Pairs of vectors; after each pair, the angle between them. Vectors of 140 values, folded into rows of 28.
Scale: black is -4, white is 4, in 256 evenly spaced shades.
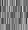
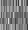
orthogonal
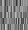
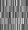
partly opposed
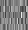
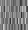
nearly opposite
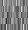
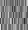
orthogonal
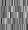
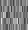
partly opposed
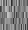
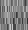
partly aligned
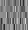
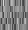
partly aligned
